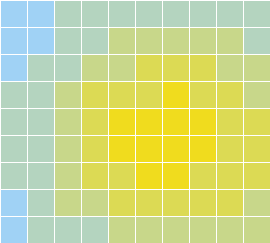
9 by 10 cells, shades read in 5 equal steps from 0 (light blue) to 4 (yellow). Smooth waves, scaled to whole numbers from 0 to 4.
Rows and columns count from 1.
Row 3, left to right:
0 1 1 2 2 3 3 3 2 2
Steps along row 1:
same up same same same same same same same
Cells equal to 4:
11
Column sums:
4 7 14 19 24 26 27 25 22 19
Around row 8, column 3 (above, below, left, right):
2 1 1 2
